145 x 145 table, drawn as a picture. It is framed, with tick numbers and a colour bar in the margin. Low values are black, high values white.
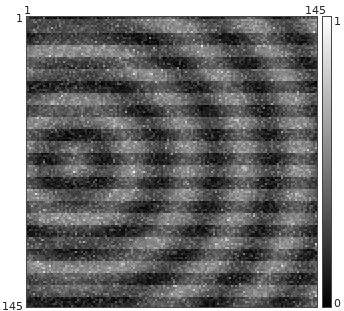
Rings: centred on the middle left. Histogram: bell-shaped. Slope: none. Stripes: horizontal, repeating 12 times.
